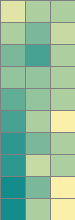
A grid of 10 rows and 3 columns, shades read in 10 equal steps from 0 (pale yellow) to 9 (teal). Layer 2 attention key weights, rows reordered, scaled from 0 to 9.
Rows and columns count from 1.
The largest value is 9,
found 2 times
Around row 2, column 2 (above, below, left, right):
3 7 3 2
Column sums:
60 41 20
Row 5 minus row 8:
-2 2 0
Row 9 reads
9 5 0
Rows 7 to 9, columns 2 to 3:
5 3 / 2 3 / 5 0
